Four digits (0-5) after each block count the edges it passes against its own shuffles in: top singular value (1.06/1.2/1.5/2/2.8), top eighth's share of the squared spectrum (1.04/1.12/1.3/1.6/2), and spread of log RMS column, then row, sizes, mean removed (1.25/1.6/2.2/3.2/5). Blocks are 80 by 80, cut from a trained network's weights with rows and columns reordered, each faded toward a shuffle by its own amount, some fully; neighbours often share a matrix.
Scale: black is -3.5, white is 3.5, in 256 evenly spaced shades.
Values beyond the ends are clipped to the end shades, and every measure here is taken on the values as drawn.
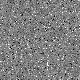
1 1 0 0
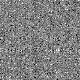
2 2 1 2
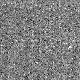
2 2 0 1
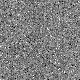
1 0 0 0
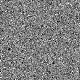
2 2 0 0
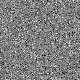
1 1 0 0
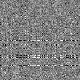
4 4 1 3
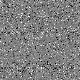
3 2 0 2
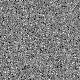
0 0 0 0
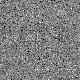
1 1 0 0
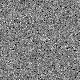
0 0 0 0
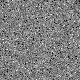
0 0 0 0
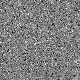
0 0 0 0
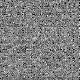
3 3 2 1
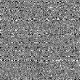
4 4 2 3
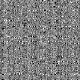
3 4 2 3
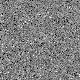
0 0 0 0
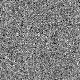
2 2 0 1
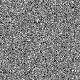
2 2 0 1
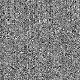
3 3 1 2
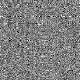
3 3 1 2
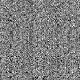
3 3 1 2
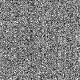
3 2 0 1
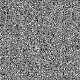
2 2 0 1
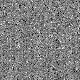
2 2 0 1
